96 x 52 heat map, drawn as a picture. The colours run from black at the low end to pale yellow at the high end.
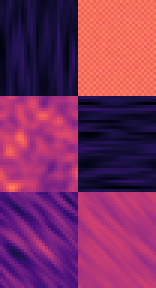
It is made of 3 by 2 panels. Panel 1,1: very low, streaked downward, faint in contrast. Panel 1,2: high, checkered, faint in contrast. Panel 2,1: middling, blotchy. Panel 2,2: very low, streaked across, faint in contrast. Panel 3,1: low, slanting down to the right. Panel 3,2: middling, slanting down to the right, faint in contrast.
